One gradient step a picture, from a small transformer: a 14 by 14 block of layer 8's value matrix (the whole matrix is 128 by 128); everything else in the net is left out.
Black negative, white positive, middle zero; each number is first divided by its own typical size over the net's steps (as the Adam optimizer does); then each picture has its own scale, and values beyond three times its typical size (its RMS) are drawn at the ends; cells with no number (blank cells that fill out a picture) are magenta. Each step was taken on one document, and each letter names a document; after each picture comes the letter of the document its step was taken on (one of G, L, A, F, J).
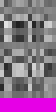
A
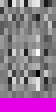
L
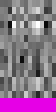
L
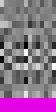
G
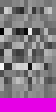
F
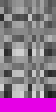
A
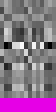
F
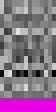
G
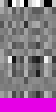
L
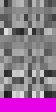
F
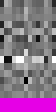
G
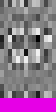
L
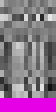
F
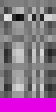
A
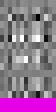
L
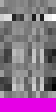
A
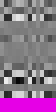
F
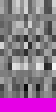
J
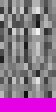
L
